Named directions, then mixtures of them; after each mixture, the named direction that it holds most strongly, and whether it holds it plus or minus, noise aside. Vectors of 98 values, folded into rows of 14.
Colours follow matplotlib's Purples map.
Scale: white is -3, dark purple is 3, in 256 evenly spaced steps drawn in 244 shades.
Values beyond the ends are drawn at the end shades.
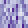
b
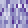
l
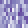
b, minus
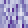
b, plus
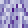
b, plus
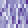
l, plus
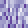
b, plus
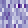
l, minus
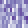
b, minus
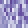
b, minus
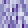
b, plus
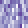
b, minus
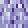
l, plus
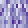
l, plus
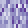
l, plus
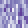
b, minus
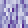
b, plus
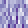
b, plus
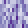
b, plus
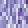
b, minus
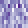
l, minus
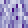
b, plus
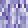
l, minus
